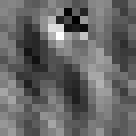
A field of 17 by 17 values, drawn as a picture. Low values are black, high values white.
Odd patch: rougher, in the top middle. Roughest part: top middle. Stripes: upright, repeating 3 times. Ninth with the lowest average: middle left. Slope: none.
